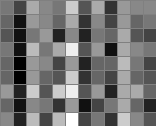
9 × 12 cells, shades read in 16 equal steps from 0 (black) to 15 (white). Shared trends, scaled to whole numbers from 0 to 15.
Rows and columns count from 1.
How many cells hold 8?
11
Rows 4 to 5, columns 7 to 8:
5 9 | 2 6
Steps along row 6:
down up down down up down up down up down down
